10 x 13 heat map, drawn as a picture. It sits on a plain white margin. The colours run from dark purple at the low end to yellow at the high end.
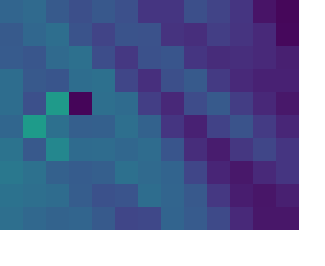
Calmest part: bottom left. Slope: up to the left. Odd patch: rougher, in the middle left. Roughest part: middle left.
